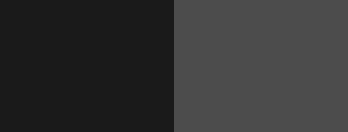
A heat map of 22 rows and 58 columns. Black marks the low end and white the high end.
The table splits into one row of 2 panels. Panel 1,1: very low, flat. Panel 1,2: low, flat.
